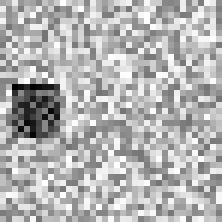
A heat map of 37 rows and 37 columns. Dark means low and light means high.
Average level on the scale: 70%. Odd patch: lower, in the middle left. Stripes: none. Ninth with the lowest average: middle left.
